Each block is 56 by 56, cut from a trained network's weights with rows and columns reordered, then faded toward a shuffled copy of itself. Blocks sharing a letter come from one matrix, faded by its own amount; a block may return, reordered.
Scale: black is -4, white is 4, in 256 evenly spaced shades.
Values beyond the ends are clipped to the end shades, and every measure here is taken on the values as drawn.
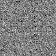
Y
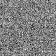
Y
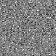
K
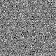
Y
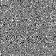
K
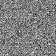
Y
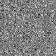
K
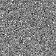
Y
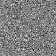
Y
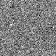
Y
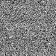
Y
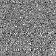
K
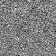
Y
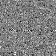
K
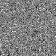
K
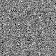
Y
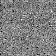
Y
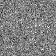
Y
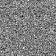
Y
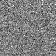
Y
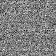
Y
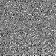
K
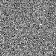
Y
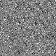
K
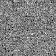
Y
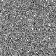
Y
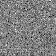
Y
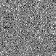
K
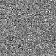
Y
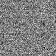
Y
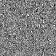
Y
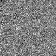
Y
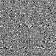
K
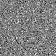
K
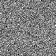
Y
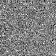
Y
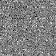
K
